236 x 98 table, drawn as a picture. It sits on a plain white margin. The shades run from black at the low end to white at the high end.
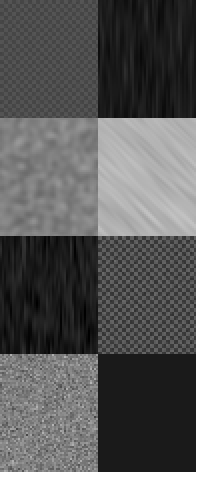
It is made of 4 by 2 panels. Panel 1,1: low, checkered, faint in contrast. Panel 1,2: very low, streaked downward, faint in contrast. Panel 2,1: middling, blotchy, faint in contrast. Panel 2,2: high, slanting down to the right, faint in contrast. Panel 3,1: very low, streaked downward, faint in contrast. Panel 3,2: low, checkered. Panel 4,1: middling, fine-grained. Panel 4,2: very low, flat.
